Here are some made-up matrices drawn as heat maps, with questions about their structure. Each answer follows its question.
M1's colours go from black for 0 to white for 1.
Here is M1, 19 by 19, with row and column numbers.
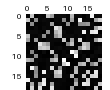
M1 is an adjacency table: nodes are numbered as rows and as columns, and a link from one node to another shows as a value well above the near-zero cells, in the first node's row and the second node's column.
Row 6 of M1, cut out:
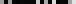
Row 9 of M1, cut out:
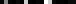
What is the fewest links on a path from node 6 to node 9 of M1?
1
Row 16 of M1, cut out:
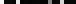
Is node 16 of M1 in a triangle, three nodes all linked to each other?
no
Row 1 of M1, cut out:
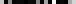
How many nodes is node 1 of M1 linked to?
7
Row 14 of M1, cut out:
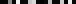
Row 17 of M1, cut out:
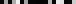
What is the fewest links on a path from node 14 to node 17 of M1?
1
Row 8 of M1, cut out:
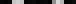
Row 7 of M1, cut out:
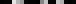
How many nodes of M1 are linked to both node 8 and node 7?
5
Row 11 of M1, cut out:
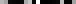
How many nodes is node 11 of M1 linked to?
7
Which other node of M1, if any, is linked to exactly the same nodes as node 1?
node 6
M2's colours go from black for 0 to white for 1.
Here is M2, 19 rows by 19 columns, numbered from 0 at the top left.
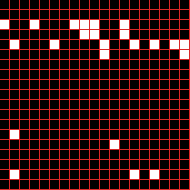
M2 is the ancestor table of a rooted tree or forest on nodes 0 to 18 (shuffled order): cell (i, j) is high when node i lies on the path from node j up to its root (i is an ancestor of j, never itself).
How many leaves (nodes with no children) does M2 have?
12
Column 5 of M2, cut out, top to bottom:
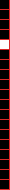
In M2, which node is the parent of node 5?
4
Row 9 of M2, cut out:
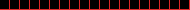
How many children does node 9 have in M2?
0
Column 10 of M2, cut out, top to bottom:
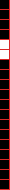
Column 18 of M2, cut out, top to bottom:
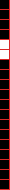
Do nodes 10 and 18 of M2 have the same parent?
yes
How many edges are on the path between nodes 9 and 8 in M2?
2
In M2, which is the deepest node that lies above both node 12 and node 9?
3
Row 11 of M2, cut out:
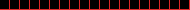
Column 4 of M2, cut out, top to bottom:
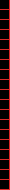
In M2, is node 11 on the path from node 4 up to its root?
no
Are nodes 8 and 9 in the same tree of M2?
yes
